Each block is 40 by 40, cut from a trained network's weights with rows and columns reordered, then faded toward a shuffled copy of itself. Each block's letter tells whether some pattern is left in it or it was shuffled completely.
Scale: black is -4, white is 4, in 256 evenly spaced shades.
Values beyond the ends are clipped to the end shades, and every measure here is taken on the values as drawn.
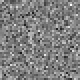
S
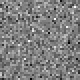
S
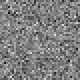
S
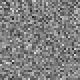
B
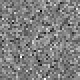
S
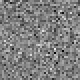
S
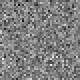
S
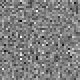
B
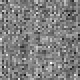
B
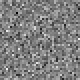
S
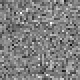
S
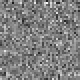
B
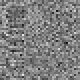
B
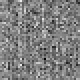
B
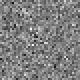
S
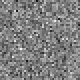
S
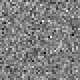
S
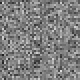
B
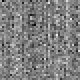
B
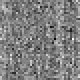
B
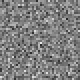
S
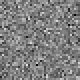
S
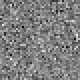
S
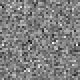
S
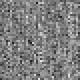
B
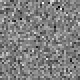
S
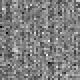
B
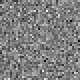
S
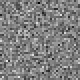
S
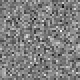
S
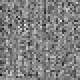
B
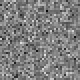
S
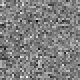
B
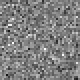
S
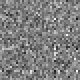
B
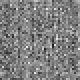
B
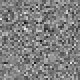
B
